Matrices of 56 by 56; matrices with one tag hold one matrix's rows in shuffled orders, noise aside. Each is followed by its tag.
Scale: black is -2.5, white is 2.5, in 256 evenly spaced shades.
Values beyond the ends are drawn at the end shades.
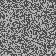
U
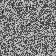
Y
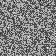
Y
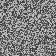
Y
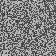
U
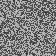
Y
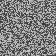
Y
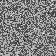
U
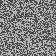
Y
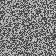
U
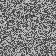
Y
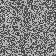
U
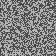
U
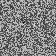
Y
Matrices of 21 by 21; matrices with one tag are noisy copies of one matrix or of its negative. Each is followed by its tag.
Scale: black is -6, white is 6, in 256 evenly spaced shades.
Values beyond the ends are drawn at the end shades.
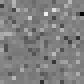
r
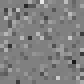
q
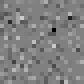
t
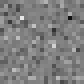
t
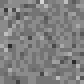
q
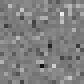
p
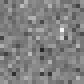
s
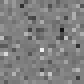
s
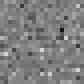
s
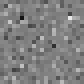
t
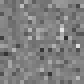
s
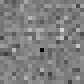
s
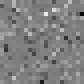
r
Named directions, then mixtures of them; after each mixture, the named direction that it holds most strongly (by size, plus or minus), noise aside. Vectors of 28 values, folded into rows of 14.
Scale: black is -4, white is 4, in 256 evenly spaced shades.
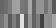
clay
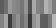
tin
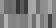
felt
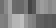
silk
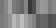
silk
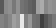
silk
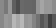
silk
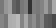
silk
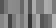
tin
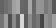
clay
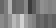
silk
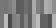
tin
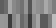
tin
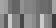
clay
